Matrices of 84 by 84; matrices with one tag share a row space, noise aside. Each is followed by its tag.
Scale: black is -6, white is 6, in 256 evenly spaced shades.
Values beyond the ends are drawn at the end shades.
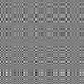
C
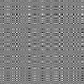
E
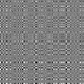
C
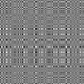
C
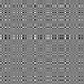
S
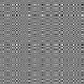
E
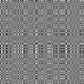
C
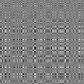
S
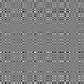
S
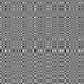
S
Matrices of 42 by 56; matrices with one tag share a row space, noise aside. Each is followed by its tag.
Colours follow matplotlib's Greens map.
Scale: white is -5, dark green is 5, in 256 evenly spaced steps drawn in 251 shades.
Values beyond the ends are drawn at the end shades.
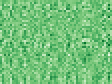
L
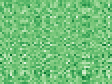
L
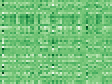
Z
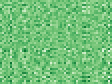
L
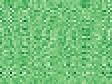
L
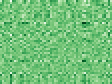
L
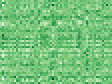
Z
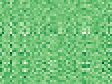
L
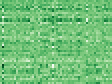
Z
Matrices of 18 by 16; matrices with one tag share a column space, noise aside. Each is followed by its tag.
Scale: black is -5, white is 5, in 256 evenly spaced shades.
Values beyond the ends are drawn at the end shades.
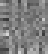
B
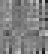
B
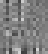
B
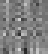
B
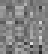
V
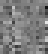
V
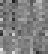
B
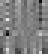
B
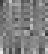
B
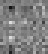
V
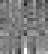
B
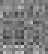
V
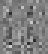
V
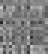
V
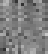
B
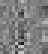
V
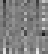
B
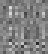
V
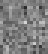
V
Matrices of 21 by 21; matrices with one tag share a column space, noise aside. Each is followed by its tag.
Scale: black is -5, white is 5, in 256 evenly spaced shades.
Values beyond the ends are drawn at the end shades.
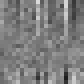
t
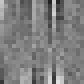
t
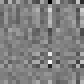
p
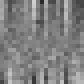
t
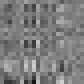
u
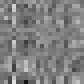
u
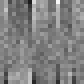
t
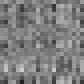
u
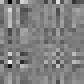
p
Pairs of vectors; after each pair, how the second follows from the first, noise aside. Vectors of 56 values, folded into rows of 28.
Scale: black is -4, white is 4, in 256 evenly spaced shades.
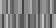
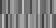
negated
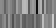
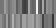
negated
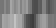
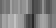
copied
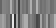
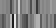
negated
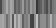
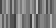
sign-scrambled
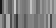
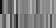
copied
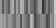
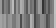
copied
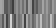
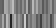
negated
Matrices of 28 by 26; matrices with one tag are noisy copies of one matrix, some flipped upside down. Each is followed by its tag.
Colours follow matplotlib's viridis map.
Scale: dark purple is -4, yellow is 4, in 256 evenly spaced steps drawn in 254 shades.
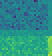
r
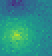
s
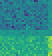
r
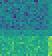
r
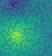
s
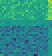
r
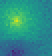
s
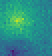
s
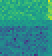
r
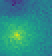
s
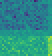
r
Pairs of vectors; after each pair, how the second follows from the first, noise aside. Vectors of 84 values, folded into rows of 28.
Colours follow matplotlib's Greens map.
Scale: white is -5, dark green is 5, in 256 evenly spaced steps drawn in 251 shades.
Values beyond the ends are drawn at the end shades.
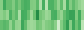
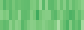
shrunk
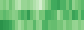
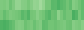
shrunk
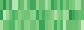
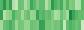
copied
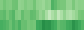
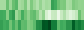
scaled up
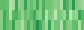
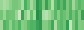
shuffled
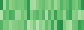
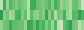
negated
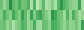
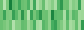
copied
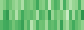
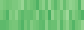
shrunk
